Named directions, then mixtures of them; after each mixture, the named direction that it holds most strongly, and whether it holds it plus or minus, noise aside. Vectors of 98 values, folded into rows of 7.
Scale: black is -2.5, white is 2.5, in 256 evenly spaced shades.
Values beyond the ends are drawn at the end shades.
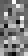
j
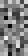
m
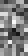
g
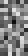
m, minus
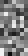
j, plus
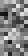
g, minus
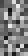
j, plus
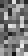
j, plus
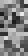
g, minus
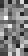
m, minus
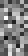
m, minus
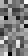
m, plus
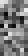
g, minus
